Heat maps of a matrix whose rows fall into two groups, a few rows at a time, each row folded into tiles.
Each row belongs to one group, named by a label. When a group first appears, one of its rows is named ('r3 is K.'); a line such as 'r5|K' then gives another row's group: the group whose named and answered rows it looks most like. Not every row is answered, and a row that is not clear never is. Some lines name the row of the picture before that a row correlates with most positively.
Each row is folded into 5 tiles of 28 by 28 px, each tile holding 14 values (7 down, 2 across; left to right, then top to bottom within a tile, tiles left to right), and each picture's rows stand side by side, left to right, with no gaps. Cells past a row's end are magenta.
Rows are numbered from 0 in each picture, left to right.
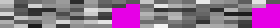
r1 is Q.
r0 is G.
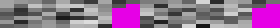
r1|G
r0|G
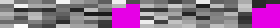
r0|Q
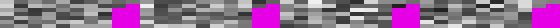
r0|G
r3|G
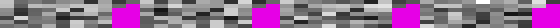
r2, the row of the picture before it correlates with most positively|0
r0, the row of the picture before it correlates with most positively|0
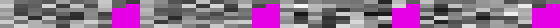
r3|G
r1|G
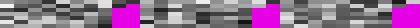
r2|G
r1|Q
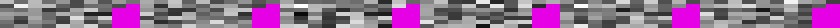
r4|Q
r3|G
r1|G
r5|Q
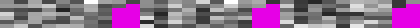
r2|G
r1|Q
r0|Q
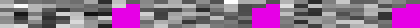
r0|Q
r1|Q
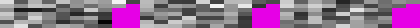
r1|G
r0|Q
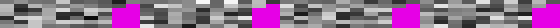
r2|G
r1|Q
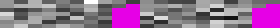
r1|G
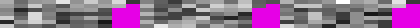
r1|G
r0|Q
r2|Q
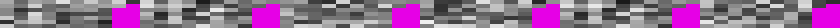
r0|Q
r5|G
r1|Q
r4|Q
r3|G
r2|G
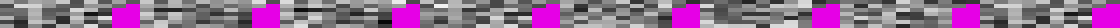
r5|G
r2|Q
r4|G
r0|Q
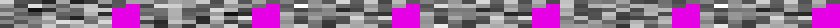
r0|G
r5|Q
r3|Q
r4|G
